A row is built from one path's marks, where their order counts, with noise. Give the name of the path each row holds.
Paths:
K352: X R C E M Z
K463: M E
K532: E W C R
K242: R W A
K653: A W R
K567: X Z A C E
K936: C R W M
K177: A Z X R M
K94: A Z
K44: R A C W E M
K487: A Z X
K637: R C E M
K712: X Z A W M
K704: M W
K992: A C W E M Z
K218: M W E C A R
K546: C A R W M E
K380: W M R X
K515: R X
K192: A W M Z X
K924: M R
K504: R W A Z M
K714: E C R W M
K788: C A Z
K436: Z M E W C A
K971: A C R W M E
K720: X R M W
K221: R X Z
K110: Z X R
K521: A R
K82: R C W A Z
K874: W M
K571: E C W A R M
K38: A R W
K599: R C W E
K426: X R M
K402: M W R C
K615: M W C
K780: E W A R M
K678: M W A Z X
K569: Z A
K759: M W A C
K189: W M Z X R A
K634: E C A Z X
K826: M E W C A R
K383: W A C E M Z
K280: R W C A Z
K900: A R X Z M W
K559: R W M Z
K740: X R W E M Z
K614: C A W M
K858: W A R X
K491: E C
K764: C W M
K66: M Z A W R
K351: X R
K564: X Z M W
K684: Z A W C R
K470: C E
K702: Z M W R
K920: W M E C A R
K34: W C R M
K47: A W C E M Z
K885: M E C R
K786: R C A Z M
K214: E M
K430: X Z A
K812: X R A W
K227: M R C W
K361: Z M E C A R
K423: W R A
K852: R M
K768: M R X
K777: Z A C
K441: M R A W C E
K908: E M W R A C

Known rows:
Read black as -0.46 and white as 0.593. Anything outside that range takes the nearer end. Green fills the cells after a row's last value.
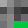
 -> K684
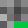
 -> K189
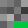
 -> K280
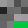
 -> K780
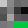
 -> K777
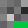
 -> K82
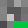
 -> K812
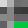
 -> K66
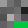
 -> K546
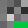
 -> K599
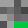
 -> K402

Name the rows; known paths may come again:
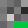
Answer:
K82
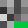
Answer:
K874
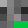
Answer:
K992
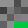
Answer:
K920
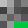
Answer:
K759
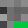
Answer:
K858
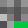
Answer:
K380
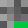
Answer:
K402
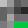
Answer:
K361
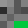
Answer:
K383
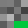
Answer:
K280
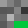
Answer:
K44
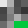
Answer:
K463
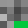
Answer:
K189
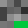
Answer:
K571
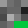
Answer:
K546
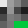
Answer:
K94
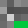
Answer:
K352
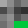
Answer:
K684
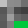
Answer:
K177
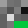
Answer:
K786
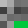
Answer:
K678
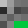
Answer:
K192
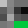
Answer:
K777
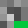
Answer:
K720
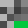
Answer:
K704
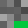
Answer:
K34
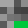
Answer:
K615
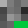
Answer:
K971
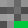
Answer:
K504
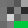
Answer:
K599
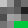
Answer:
K885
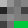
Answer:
K38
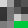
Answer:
K214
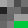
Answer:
K780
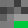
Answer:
K532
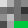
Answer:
K924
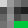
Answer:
K569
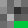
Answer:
K567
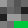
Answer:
K634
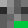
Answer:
K47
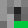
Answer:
K564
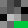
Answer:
K470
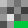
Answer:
K852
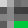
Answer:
K66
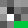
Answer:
K515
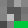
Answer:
K812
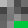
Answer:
K826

